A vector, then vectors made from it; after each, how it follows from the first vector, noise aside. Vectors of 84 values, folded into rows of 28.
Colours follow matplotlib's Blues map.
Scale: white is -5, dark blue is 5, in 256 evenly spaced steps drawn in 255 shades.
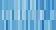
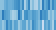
sign-scrambled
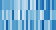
scaled up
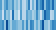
scaled up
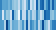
scaled up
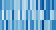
scaled up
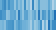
wrapped around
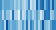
scaled up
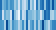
scaled up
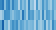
wrapped around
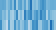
wrapped around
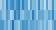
wrapped around
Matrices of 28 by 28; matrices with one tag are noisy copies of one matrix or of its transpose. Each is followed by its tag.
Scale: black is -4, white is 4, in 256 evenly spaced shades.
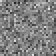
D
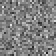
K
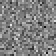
K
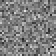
K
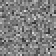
K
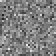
D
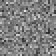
K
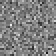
K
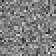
K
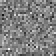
D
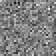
D
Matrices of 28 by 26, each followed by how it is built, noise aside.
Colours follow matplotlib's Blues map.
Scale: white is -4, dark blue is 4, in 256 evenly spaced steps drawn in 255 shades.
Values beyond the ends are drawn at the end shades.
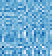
low rank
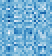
low rank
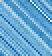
Toeplitz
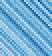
Toeplitz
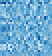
low rank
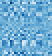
low rank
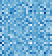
low rank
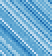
Toeplitz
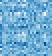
low rank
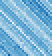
Toeplitz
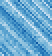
Toeplitz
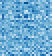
low rank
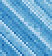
Toeplitz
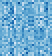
low rank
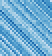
Toeplitz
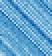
Toeplitz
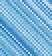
Toeplitz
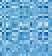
low rank
